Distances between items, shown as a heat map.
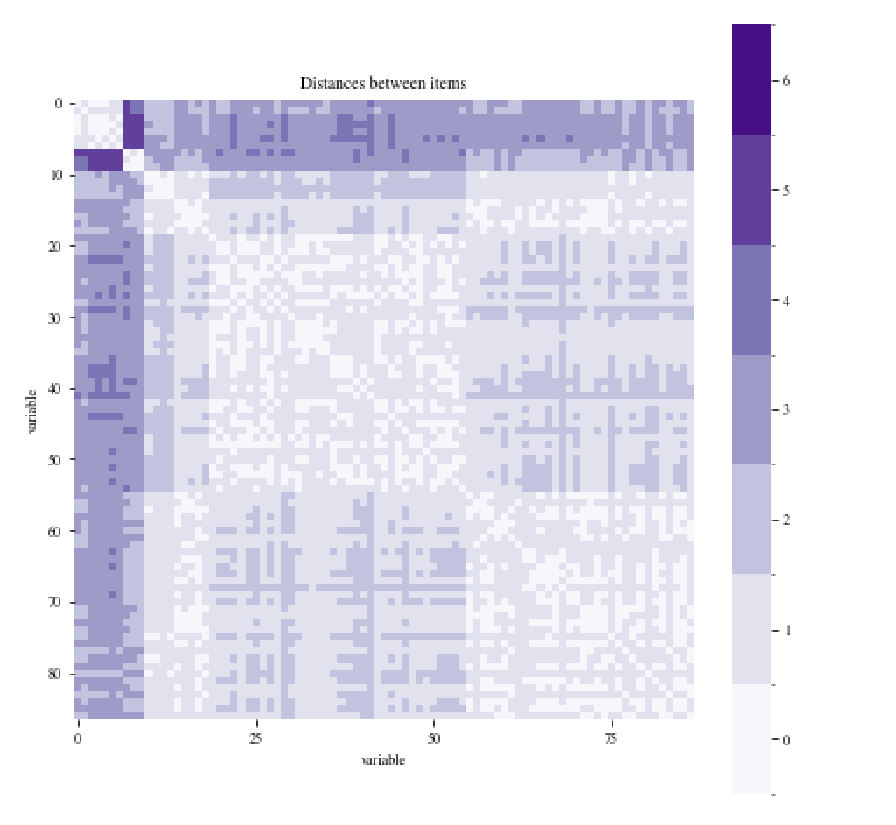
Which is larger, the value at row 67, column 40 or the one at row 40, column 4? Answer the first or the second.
the second
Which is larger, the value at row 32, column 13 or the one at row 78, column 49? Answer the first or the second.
the first
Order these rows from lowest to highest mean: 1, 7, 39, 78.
78, 39, 1, 7
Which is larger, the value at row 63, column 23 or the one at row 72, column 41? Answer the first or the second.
the second
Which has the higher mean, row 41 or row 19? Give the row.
41
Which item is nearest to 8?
9
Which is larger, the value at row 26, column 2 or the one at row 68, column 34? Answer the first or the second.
the first
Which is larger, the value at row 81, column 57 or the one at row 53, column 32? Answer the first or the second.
the second
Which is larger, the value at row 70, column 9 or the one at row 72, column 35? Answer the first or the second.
the first
